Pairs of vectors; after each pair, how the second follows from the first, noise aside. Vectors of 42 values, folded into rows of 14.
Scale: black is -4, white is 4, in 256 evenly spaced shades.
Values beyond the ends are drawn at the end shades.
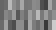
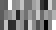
scaled up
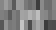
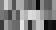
scaled up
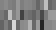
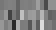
negated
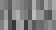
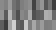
negated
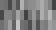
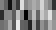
scaled up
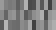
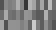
negated
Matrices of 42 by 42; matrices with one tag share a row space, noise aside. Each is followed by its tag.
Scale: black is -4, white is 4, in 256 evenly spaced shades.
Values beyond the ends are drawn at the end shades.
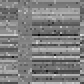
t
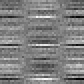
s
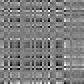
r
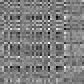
r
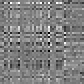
r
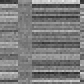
t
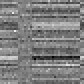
t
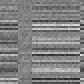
t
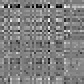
r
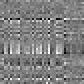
r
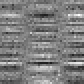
s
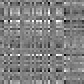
r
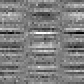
s
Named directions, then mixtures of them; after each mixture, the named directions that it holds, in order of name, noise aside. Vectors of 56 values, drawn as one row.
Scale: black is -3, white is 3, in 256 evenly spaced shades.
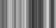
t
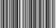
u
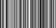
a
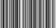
u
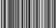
a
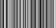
a, u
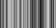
a, t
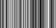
a, t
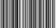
u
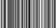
a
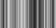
t, u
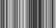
t, u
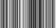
t, u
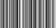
u
